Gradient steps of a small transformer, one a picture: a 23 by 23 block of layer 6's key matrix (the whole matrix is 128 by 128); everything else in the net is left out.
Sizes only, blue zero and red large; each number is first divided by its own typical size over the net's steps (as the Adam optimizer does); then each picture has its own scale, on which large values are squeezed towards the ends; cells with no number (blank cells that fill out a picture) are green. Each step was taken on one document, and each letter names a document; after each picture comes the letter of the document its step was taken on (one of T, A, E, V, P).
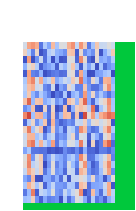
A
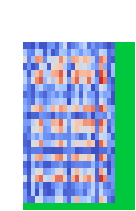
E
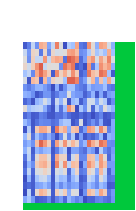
A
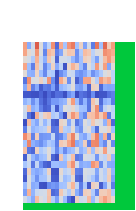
A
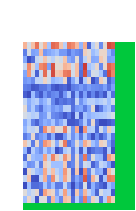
A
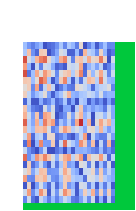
E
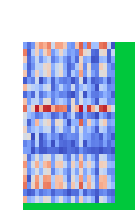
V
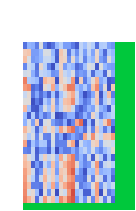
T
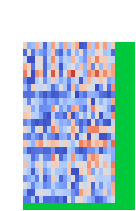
E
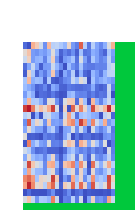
V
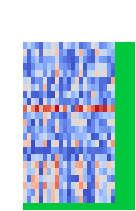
V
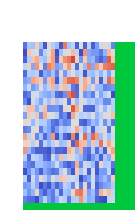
E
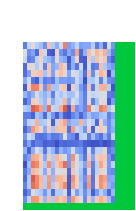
T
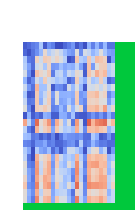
T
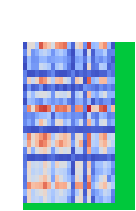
V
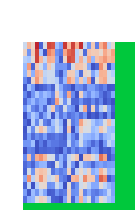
E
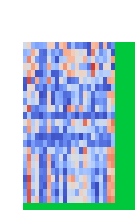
T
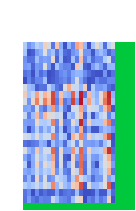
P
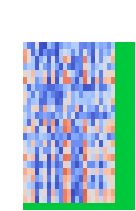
A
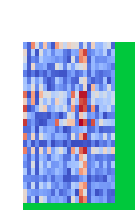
P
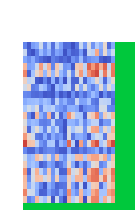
E
